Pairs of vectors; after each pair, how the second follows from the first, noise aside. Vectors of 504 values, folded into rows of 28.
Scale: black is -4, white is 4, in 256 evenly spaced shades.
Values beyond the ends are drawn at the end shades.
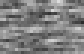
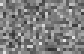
shuffled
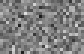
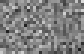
shuffled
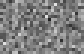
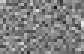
shuffled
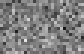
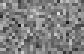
reversed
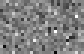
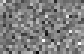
shuffled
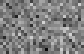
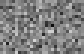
shuffled
